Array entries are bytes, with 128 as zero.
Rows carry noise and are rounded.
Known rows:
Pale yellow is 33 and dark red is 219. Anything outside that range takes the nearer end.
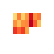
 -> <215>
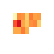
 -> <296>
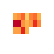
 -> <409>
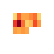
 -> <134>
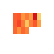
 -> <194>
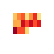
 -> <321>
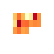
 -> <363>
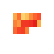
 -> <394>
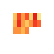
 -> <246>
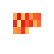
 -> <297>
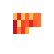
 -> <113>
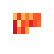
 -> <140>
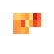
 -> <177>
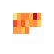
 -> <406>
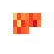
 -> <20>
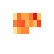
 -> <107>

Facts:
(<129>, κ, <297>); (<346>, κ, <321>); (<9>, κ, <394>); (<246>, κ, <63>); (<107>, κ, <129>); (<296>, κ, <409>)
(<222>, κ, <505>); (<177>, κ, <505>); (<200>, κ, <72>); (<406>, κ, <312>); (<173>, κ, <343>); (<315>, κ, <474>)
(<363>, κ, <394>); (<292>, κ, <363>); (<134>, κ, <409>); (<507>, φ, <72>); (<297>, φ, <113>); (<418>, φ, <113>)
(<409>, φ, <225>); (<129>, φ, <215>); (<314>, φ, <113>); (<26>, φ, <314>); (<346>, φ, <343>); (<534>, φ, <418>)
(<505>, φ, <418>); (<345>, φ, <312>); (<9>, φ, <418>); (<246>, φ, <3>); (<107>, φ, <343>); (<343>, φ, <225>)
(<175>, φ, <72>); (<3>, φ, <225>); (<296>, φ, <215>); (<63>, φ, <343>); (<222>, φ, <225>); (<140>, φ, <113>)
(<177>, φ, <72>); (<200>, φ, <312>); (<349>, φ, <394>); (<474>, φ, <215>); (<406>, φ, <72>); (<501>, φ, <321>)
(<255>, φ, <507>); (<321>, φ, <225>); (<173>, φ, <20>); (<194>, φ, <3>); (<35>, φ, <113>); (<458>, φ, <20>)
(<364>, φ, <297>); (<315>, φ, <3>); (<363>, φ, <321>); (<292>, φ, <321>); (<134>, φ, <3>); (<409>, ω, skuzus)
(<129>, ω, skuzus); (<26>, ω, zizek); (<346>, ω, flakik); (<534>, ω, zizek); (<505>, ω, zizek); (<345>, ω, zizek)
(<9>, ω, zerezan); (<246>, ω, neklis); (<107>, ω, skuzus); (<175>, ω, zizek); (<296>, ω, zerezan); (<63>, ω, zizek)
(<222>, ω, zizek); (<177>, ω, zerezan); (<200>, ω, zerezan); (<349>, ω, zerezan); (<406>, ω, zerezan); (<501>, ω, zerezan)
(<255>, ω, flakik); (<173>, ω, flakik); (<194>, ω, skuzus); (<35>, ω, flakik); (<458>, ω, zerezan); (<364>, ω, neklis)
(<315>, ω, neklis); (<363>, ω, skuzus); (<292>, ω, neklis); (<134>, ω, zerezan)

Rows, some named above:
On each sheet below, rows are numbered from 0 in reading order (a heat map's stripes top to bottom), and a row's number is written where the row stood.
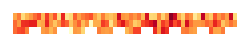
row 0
<394>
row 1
<246>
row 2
<129>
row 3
<222>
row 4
<63>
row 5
<343>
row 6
<292>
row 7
<315>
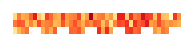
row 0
<107>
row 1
<200>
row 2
<501>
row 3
<505>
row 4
<312>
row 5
<9>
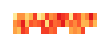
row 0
<346>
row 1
<312>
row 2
<173>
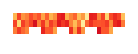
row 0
<20>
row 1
<225>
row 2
<505>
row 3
<3>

